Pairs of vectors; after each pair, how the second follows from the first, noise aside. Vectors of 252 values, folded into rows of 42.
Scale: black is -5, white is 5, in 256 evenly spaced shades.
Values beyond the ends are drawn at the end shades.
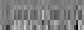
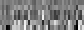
scaled up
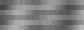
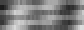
scaled up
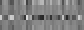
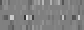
partly zeroed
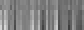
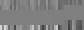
partly zeroed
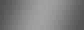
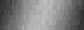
scaled up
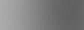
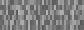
shuffled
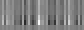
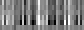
scaled up
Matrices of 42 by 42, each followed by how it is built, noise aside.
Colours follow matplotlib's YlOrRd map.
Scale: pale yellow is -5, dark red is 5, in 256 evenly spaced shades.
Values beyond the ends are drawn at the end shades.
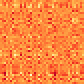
low rank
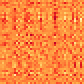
low rank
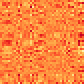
low rank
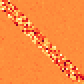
banded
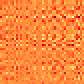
low rank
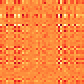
low rank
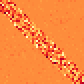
banded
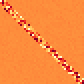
banded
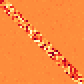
banded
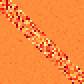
banded
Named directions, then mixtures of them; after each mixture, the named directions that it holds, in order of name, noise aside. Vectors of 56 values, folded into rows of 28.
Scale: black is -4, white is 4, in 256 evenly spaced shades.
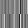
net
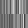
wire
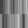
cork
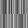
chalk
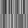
chalk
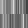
cork, wire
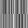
chalk, net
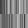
cork, wire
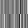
net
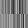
wire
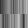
cork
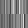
wire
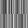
chalk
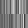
wire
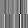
net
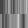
cork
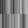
cork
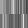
cork, wire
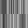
chalk, cork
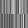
wire
